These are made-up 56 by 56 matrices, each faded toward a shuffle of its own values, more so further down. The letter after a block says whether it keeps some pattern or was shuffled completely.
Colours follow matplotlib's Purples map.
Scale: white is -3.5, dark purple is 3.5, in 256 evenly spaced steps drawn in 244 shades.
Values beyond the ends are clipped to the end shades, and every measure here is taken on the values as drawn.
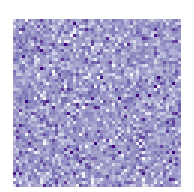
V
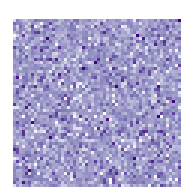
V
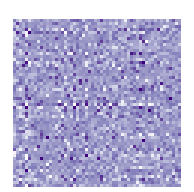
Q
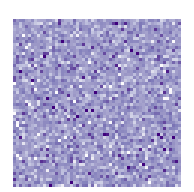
V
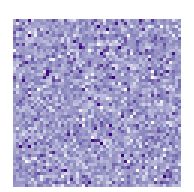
V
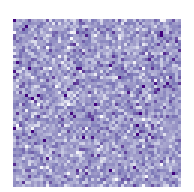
V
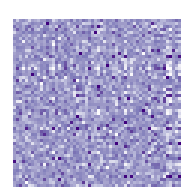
Q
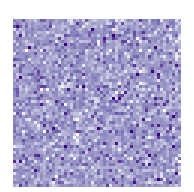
V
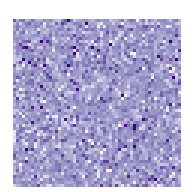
V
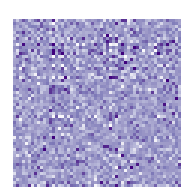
Q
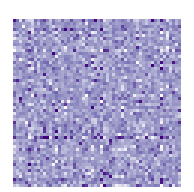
Q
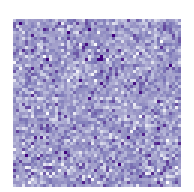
V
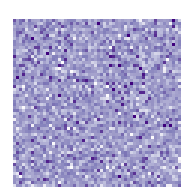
V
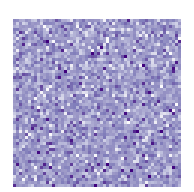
V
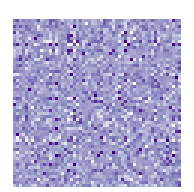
Q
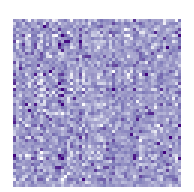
Q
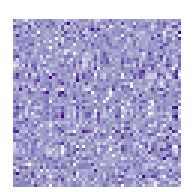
Q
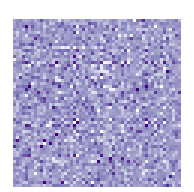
Q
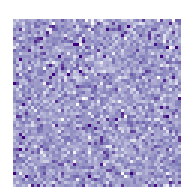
V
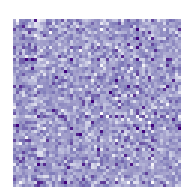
Q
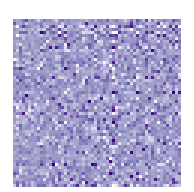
Q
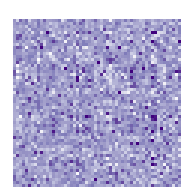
Q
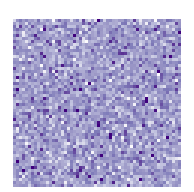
V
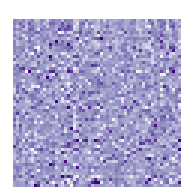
Q
